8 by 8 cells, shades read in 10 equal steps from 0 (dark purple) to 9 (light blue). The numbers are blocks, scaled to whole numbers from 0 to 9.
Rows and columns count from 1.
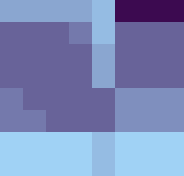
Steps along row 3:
same same same up down same same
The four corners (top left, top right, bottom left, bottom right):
7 0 9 9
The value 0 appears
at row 1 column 6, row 1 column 7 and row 1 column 8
